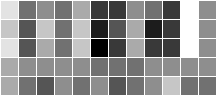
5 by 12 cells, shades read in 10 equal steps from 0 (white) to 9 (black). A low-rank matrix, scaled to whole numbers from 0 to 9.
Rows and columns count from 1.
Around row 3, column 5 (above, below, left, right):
2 4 5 9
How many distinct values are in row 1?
6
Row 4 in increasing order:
3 4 4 4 4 4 4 4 4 5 5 5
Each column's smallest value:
1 4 2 4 2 4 5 3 4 2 0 4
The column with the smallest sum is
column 11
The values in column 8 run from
3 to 5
